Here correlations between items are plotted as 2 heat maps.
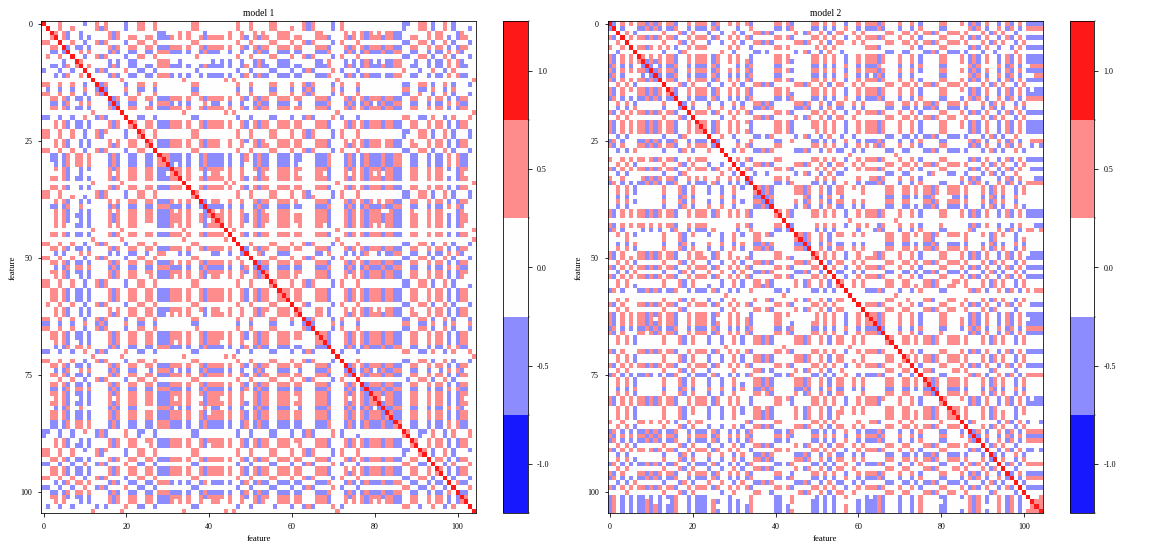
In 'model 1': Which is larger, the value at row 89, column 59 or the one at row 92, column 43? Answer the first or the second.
the first
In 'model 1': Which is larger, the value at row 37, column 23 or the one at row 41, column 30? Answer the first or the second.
the first
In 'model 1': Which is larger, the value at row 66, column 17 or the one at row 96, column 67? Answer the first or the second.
the second
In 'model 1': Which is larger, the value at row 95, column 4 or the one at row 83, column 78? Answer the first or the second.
the first
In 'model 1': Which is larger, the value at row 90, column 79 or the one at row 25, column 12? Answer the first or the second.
the first
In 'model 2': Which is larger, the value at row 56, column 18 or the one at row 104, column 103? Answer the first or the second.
the second
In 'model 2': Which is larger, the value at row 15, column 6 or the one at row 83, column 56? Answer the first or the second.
the second
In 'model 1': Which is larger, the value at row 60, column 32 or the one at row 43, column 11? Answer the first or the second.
the first
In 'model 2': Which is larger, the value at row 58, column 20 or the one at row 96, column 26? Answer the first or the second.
the second
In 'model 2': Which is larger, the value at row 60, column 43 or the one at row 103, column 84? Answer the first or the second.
the first
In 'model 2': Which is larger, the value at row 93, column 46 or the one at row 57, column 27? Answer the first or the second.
the first
